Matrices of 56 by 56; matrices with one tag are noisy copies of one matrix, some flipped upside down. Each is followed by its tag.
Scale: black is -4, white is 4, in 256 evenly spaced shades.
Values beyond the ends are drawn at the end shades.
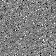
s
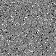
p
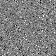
s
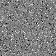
p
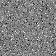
p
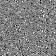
s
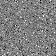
s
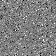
s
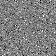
s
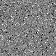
p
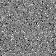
p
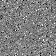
s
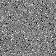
p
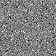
p
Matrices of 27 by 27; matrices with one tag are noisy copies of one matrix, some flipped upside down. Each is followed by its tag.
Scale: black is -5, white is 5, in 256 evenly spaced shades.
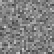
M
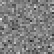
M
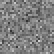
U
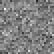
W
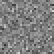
M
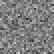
M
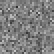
U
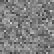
W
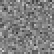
M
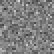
M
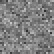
W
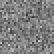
U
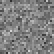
W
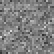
W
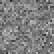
W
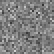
U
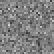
U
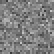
W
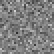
M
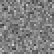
M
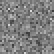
U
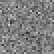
U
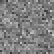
W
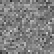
W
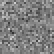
U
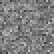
W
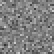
M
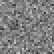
M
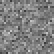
W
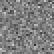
M
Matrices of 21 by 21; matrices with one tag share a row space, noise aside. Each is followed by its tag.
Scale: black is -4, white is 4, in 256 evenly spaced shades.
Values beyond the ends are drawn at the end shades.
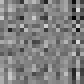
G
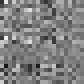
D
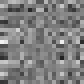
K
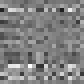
K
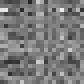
K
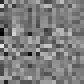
D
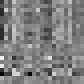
D
